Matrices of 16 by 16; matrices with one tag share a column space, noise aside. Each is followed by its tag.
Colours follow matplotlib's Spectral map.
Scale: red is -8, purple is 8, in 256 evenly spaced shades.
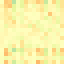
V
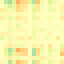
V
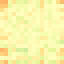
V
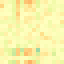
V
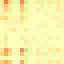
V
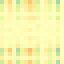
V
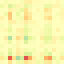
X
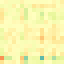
X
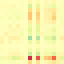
X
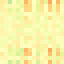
V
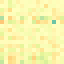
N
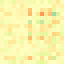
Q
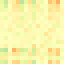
V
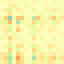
N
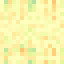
V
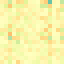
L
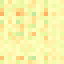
Q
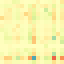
X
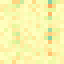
L
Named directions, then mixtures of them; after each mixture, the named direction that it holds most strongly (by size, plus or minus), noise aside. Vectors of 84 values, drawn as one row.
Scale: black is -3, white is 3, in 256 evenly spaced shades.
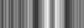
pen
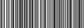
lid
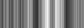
pen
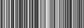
lid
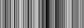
pen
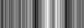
pen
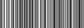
lid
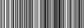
lid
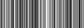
lid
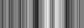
pen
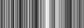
pen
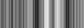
pen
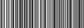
lid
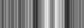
pen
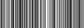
lid
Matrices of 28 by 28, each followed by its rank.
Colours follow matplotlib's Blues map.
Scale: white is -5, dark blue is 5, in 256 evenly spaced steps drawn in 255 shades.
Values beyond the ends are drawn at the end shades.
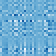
two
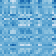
two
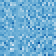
five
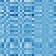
two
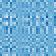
two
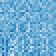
five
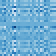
two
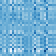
two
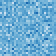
five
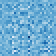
five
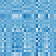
two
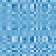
two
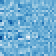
five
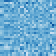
five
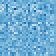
five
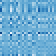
two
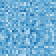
five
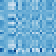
two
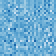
five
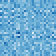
five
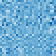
five
